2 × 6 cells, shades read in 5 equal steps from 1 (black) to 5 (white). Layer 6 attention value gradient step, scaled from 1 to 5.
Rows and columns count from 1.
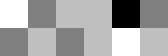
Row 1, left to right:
5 3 4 4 1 3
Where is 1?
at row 1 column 5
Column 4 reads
4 4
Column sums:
8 7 7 8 6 7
